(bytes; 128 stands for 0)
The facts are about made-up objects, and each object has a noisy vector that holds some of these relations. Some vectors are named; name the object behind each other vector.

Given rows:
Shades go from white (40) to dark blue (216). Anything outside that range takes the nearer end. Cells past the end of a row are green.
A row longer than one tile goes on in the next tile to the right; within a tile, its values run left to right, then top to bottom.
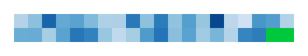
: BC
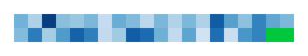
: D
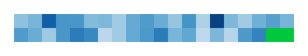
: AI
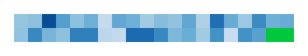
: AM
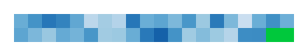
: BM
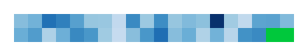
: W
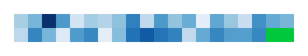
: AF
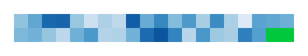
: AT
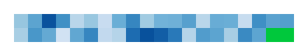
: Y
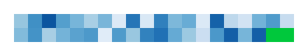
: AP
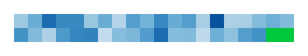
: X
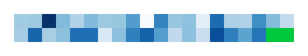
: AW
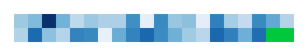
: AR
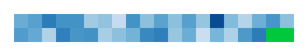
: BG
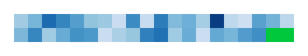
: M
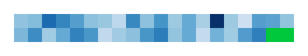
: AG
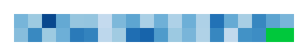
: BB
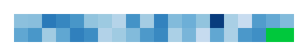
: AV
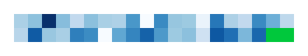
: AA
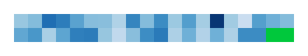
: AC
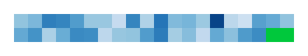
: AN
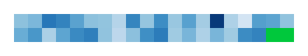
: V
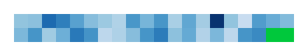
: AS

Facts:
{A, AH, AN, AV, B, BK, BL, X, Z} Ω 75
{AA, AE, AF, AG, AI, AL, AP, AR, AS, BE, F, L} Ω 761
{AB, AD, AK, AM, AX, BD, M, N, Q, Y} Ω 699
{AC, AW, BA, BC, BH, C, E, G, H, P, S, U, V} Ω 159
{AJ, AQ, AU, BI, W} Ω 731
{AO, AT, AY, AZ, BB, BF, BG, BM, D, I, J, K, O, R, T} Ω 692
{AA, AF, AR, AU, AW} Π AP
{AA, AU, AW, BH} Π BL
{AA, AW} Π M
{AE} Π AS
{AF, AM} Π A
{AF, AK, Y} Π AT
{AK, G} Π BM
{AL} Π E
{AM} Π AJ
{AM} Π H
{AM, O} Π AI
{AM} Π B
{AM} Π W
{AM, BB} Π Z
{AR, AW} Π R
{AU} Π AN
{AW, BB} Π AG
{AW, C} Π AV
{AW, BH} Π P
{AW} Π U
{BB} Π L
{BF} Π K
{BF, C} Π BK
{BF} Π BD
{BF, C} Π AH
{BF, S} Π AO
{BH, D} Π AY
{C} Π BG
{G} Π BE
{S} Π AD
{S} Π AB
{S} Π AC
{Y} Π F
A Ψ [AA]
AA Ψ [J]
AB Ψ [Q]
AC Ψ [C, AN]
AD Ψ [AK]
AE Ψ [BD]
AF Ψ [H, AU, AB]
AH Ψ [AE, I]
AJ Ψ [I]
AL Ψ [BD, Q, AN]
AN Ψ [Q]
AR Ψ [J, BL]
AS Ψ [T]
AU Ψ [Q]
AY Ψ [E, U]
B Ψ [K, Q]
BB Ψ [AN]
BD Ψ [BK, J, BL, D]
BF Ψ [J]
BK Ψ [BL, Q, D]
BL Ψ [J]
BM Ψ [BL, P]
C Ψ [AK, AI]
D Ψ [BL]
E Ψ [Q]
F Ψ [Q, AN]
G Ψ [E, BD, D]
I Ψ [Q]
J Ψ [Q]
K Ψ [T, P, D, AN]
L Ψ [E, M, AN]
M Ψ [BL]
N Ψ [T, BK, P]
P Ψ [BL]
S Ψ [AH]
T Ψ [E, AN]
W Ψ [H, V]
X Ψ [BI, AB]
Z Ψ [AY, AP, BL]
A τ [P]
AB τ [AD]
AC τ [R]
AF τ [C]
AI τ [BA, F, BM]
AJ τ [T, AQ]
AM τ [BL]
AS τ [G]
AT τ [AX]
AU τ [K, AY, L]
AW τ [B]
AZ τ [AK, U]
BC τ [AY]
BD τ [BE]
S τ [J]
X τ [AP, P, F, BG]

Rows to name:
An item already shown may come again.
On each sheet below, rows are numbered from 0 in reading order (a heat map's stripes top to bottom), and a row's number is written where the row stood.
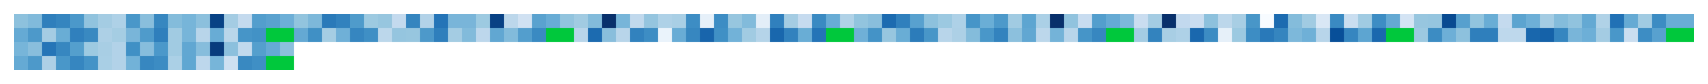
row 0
Z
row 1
AN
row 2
AR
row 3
AS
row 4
AU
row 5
AM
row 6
AO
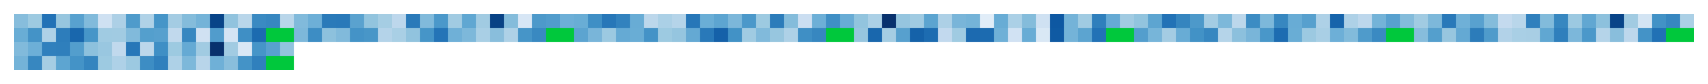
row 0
AY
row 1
BE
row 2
BM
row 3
BH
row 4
A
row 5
L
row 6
U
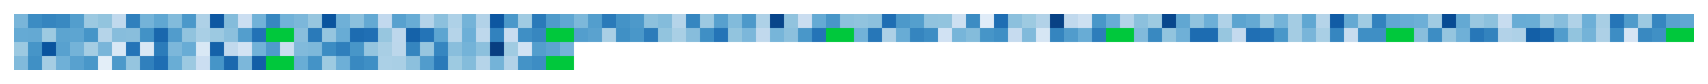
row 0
F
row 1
C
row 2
BA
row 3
BL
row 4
S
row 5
O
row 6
AP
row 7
B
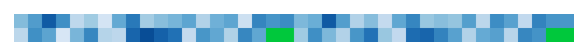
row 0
AK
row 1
G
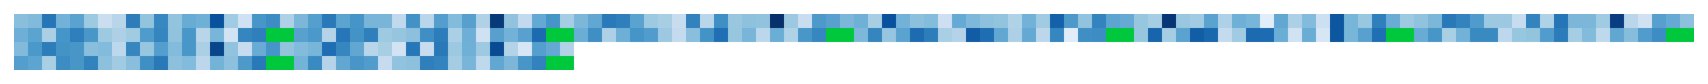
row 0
K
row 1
P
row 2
AQ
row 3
BF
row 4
BH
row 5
AN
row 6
BA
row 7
R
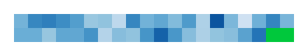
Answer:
F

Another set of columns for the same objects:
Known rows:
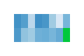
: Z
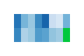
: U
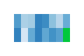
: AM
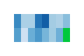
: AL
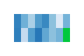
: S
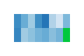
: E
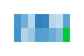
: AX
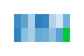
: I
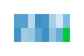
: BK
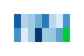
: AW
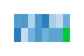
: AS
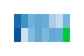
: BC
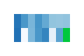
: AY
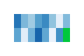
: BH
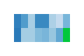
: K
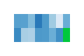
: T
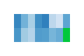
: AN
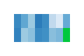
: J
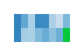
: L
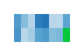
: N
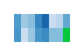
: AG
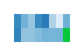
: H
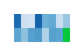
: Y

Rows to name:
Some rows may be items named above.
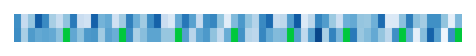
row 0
BM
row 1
Y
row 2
U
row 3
C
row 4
M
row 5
AF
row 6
P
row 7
BH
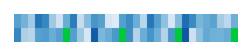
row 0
AQ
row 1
AP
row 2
BF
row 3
BC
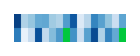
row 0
AU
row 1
AF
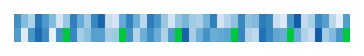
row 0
D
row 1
U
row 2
BF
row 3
X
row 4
R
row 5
AR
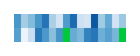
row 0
BL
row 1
AK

